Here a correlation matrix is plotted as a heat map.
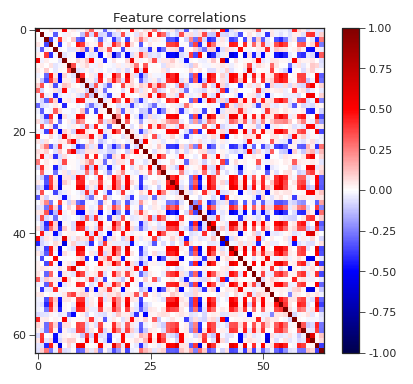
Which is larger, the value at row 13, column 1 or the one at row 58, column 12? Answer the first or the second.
the first
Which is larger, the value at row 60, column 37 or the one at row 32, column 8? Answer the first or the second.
the first
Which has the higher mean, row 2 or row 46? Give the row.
46
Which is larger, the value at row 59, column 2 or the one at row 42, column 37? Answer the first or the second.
the second
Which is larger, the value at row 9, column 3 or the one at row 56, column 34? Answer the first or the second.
the first
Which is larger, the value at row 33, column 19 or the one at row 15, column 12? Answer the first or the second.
the first
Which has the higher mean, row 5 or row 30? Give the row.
30
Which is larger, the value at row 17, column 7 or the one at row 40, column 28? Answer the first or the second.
the second
